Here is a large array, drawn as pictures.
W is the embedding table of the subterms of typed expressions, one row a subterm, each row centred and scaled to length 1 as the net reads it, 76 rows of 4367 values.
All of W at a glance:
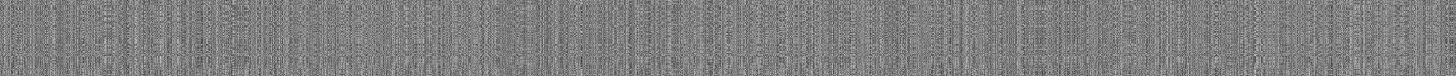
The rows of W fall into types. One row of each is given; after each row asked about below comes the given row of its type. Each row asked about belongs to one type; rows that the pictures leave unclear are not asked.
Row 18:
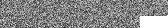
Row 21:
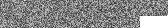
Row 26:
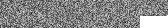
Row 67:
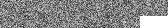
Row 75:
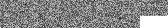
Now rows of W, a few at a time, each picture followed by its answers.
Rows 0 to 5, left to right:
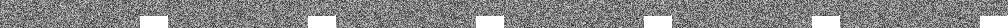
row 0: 67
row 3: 21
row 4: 67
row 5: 75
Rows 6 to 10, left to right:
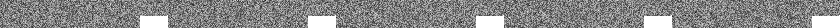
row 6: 75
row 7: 26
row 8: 26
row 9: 26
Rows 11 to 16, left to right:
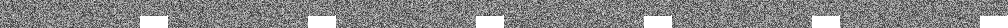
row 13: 26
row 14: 18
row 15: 75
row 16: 75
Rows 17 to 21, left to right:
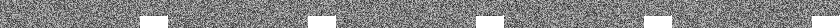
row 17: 21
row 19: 26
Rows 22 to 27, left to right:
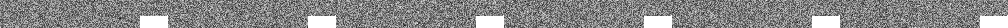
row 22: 75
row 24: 21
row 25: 26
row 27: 18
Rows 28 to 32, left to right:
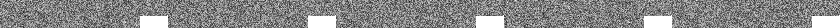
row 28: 67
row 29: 75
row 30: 67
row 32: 21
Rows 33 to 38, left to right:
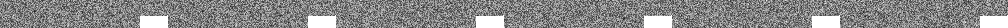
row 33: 67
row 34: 67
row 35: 21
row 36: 75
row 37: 21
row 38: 67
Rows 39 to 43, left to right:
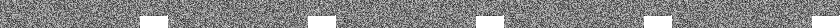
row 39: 21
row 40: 21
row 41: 26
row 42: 21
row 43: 67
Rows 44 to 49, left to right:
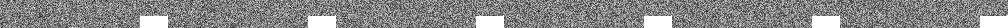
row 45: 18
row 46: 21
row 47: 67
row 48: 67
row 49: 26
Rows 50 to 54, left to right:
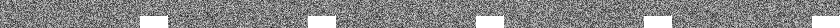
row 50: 67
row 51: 18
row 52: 18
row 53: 21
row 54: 67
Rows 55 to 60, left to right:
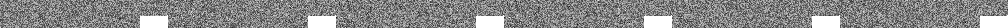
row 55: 75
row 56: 18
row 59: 21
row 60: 26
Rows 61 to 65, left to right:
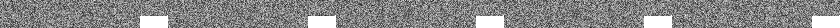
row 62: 26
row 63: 26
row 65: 75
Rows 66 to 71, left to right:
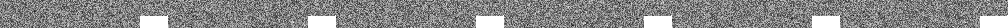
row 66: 67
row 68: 75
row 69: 21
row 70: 75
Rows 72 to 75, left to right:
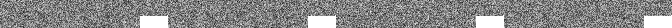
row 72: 67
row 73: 21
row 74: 18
